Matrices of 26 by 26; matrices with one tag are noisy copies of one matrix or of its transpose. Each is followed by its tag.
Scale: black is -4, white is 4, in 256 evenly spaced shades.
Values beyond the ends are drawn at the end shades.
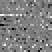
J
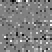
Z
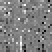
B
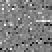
B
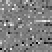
B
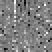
J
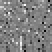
B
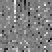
J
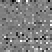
Z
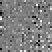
Z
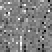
B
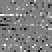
J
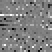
J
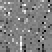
B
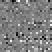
Z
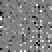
Z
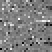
B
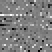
J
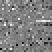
B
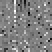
J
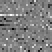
J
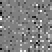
Z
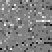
B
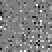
Z
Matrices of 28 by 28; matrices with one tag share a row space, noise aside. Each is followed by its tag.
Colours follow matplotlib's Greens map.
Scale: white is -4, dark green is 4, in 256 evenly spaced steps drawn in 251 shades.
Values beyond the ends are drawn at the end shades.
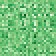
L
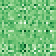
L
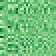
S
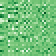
S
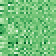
S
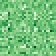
L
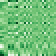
S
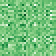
L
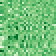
S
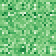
L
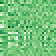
S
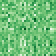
L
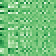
S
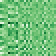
S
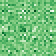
L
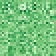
L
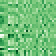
S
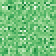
L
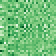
S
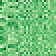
S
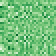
S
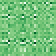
L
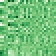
S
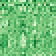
L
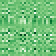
L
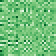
S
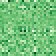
L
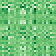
L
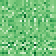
L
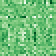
L
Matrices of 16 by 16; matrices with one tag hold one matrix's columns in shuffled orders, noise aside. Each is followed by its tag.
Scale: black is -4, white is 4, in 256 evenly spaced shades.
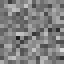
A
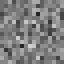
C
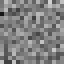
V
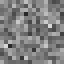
C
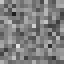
C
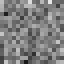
V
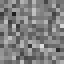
C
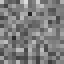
V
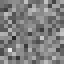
A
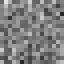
V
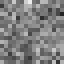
V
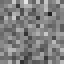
V
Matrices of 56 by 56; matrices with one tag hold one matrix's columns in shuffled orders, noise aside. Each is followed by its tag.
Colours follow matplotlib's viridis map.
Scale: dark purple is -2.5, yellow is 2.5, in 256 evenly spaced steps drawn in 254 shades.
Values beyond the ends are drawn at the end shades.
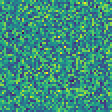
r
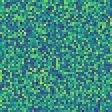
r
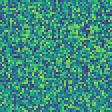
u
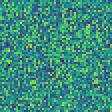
u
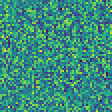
u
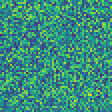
r
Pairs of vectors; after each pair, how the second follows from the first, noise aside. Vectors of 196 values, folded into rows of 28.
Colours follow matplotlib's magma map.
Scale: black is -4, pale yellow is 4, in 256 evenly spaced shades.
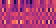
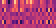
negated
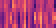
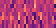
sign-scrambled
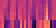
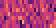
shuffled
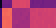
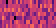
shuffled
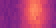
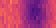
negated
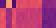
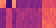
negated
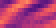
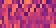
sign-scrambled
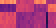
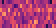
shuffled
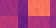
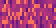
shuffled
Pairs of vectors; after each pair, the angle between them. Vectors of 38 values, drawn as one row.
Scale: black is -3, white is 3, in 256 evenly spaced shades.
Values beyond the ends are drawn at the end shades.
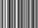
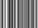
nearly parallel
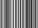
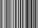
nearly parallel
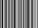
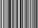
partly opposed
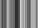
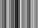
nearly parallel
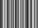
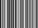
partly aligned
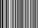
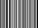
orthogonal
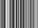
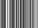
nearly parallel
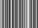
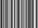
partly opposed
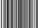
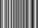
orthogonal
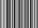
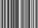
partly opposed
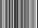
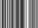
orthogonal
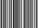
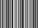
nearly opposite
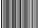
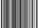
nearly parallel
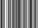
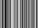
partly opposed
